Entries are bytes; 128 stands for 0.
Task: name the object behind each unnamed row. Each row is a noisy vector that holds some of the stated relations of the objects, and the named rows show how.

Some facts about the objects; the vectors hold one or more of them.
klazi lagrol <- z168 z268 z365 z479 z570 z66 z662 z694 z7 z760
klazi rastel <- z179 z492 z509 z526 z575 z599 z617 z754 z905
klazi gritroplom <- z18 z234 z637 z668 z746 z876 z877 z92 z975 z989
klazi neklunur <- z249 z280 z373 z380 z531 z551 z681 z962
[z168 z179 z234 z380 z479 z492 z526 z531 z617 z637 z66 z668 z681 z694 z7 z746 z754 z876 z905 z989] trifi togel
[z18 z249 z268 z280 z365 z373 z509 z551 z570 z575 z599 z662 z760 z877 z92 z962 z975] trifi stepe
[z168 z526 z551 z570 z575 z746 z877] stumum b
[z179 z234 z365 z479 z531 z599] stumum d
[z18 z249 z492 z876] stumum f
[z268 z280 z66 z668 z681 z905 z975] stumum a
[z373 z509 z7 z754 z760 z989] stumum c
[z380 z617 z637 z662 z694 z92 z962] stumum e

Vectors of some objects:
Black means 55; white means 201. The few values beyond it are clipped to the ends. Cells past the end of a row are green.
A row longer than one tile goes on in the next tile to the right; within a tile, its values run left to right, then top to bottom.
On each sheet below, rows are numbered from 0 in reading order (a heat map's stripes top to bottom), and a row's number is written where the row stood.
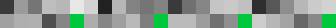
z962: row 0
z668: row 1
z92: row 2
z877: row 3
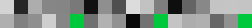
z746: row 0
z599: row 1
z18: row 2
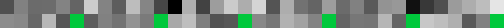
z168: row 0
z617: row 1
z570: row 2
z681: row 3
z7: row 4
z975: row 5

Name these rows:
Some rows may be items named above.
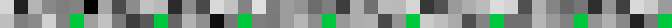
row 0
z746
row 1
z268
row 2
z599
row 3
z380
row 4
z962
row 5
z975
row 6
z531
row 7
z575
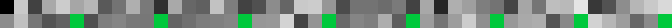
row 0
z662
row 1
z179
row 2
z492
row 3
z373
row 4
z479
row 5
z876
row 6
z962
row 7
z877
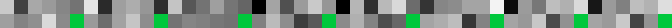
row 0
z637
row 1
z989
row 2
z905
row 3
z365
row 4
z760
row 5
z280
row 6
z249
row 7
z249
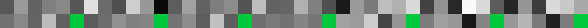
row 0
z694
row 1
z754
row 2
z694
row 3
z526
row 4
z249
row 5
z509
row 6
z575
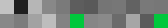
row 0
z234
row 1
z66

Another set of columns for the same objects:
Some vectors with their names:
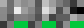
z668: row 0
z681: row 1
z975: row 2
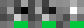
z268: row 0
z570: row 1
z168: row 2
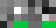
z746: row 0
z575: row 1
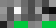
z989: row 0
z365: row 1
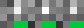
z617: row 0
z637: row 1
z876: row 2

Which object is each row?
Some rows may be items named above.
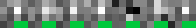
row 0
z7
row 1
z526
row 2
z754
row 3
z694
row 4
z509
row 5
z531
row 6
z989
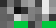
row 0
z575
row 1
z380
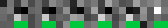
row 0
z509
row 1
z373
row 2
z975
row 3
z268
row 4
z280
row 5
z989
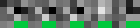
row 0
z599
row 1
z662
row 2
z268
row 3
z905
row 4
z877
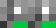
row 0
z668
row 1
z66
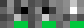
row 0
z760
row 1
z551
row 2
z479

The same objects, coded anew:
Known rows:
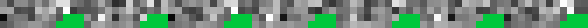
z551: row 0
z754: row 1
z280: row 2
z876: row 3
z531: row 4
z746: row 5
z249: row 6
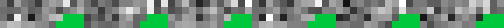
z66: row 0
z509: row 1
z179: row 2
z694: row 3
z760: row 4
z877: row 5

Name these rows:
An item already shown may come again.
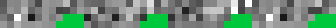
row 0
z668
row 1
z975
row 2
z575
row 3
z668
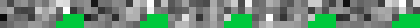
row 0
z551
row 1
z268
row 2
z905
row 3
z681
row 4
z662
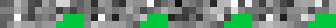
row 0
z380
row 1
z7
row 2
z365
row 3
z168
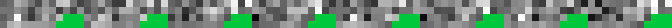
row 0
z681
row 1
z526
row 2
z599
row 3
z373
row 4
z168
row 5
z280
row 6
z989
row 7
z570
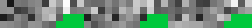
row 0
z268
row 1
z877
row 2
z479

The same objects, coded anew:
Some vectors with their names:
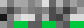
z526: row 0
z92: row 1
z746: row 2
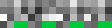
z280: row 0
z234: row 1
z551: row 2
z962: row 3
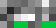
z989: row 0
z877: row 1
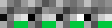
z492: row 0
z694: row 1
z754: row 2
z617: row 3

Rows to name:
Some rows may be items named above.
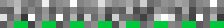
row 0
z570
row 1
z975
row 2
z877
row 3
z575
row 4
z268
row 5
z681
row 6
z760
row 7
z877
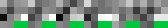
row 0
z905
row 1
z681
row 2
z479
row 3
z380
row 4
z509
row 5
z746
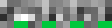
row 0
z531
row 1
z570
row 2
z599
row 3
z662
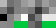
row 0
z905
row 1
z746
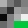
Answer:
z66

